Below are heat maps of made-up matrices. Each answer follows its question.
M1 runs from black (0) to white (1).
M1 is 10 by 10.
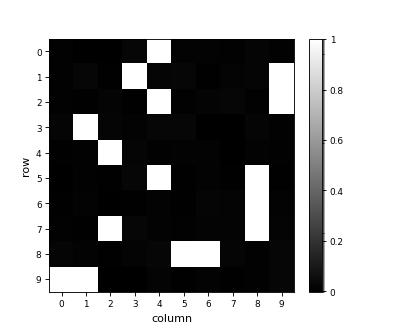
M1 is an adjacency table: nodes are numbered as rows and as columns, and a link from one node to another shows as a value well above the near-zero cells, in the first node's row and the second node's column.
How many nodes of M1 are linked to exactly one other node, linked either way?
2
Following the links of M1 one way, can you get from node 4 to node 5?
no
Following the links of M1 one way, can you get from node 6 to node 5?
yes
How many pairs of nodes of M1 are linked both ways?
5
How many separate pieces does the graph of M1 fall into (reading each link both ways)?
1
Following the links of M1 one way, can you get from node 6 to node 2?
yes
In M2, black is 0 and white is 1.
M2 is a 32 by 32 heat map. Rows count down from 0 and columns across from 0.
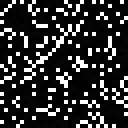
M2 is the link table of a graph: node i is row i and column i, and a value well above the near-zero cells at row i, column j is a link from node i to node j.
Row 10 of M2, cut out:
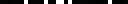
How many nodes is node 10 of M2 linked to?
6
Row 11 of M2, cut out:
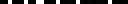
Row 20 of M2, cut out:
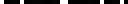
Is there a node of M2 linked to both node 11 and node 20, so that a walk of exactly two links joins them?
no
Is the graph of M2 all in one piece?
yes
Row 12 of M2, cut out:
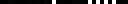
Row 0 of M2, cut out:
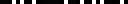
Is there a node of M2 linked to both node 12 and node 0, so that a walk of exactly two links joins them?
no
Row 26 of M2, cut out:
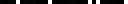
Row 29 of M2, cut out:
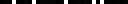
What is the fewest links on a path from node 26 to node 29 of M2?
6
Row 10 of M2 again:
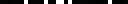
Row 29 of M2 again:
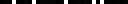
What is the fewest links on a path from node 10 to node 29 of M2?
4
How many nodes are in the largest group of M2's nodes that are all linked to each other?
5
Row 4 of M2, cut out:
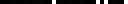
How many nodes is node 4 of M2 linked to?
4
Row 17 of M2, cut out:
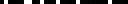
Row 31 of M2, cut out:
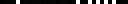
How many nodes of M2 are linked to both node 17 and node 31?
1
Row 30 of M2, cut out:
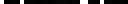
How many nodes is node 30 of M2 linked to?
5
